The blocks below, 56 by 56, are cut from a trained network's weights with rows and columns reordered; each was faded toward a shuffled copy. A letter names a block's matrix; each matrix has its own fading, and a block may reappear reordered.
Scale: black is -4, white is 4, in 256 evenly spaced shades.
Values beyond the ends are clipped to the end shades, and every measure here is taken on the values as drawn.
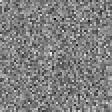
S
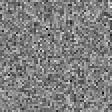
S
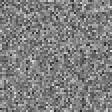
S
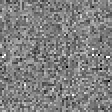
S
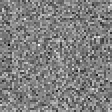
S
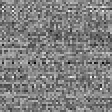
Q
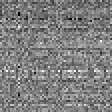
Q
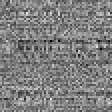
Q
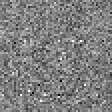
S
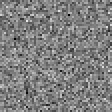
S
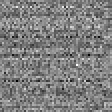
Q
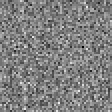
S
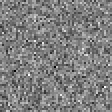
S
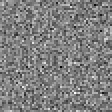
S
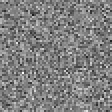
S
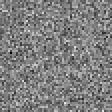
S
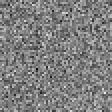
S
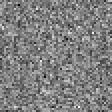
S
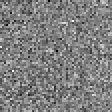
S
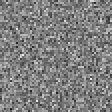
S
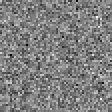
S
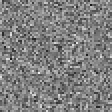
S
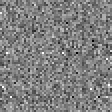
S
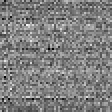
Q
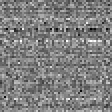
Q
